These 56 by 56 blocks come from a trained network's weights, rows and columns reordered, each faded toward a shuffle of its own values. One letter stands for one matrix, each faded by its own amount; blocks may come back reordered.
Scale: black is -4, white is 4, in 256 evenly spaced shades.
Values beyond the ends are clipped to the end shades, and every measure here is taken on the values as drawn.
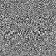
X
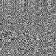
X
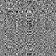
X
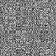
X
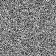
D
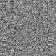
X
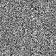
D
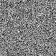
D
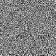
X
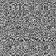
X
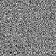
X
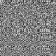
X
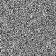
D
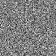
D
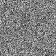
D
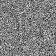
D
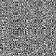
X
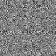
X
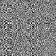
X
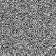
X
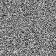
D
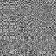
X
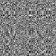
X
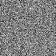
D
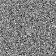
D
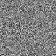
X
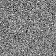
D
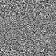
X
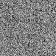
D
